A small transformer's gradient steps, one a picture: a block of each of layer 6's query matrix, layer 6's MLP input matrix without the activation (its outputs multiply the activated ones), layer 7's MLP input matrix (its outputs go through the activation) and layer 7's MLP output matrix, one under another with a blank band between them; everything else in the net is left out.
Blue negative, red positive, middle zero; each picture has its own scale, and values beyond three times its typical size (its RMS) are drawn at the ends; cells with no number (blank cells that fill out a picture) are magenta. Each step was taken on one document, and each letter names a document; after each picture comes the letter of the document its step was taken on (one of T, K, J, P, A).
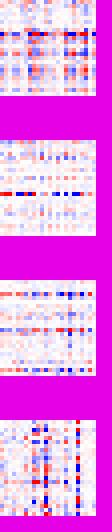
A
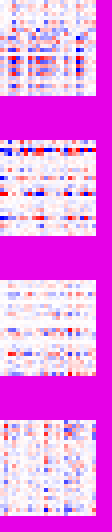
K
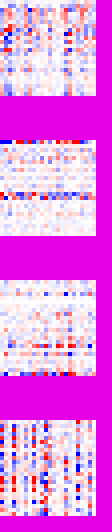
A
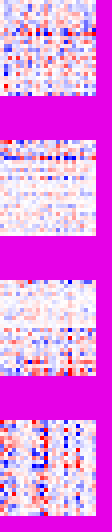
A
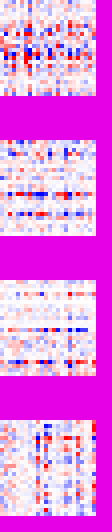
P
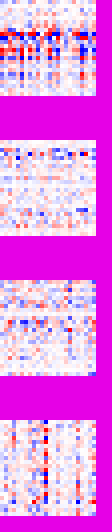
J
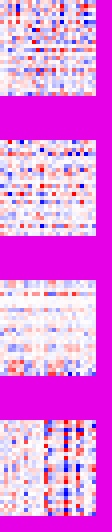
K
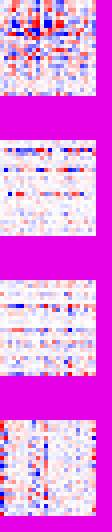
P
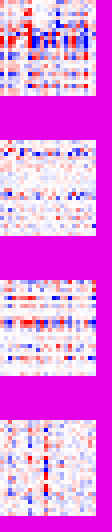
J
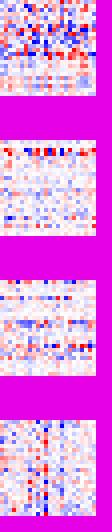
J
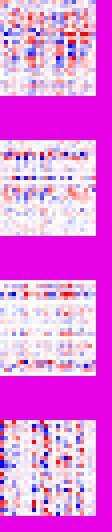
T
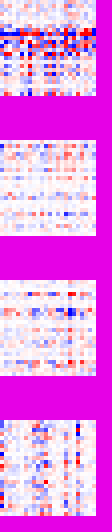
A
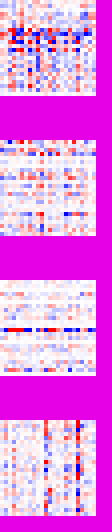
K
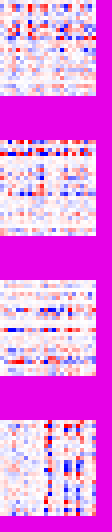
K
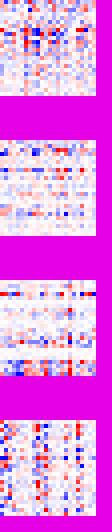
A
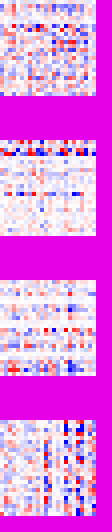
P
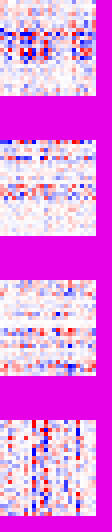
T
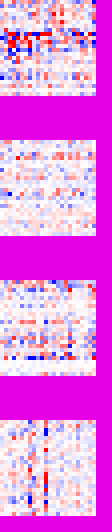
J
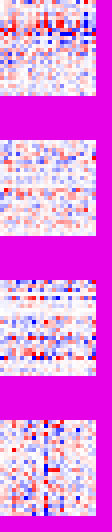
J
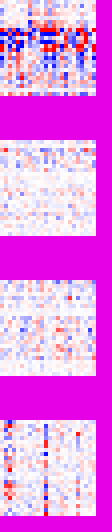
J
